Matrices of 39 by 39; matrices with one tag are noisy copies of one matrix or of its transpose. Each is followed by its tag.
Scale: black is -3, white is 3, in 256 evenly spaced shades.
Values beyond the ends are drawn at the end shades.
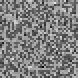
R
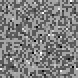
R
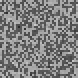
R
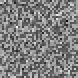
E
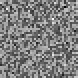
E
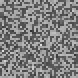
E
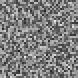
E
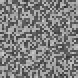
E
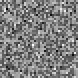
R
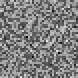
E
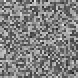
R
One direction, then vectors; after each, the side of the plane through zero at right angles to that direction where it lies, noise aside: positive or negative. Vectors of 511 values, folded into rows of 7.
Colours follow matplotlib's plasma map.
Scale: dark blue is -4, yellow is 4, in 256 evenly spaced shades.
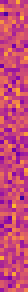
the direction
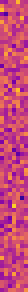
positive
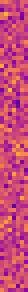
negative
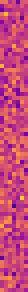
negative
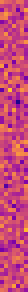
negative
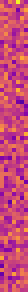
positive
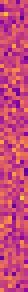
negative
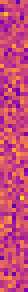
negative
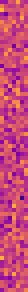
positive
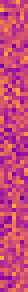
positive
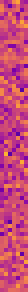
positive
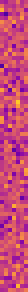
positive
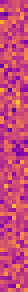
positive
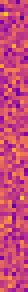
negative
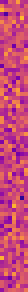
positive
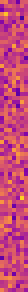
negative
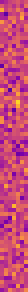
positive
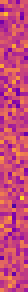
negative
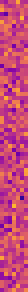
positive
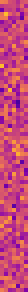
negative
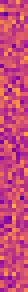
positive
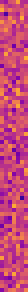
positive
